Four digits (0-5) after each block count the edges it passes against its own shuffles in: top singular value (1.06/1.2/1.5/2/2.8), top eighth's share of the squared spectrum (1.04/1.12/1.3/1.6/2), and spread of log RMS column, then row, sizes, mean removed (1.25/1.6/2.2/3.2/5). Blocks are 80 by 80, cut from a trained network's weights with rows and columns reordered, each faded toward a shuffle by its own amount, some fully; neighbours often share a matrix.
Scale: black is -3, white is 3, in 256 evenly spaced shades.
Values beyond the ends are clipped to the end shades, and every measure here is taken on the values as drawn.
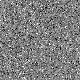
0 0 0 0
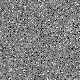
0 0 0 0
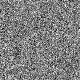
2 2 0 0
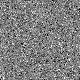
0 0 0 0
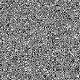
3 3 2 2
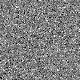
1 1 0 1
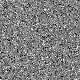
0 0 0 0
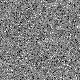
0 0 0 0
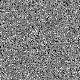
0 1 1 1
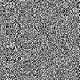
4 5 3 2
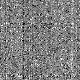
3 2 1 2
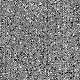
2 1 0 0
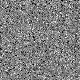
0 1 0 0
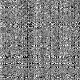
4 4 1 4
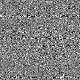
2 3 0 3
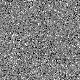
1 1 0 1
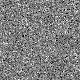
0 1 0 1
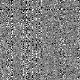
3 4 4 1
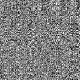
3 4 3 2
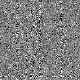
3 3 3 1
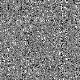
2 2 2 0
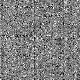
2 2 0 2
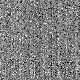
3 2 0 1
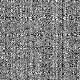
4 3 1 3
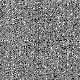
2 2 0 2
